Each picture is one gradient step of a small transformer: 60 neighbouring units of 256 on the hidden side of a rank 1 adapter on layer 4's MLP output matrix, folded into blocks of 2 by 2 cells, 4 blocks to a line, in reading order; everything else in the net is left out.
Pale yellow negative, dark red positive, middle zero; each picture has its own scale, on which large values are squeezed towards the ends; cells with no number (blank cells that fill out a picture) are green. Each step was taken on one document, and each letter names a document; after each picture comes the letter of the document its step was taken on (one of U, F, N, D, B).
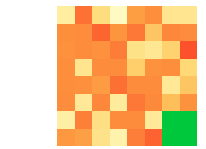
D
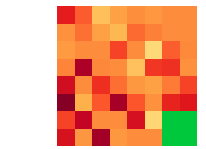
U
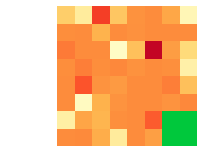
D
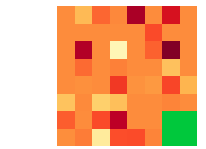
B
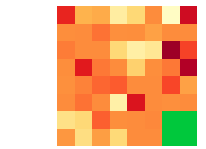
D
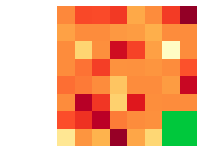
D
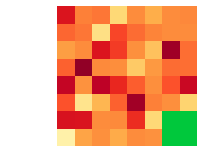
U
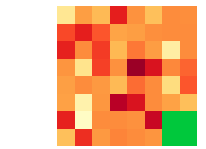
U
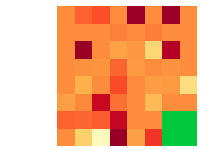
B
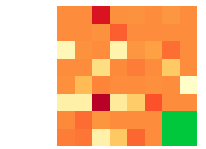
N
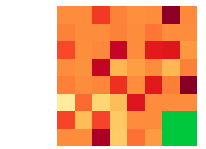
N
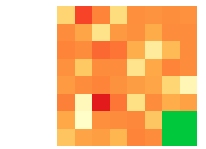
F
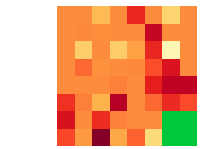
B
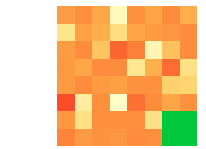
F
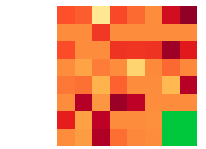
D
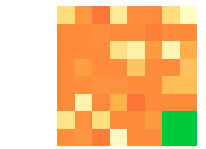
D
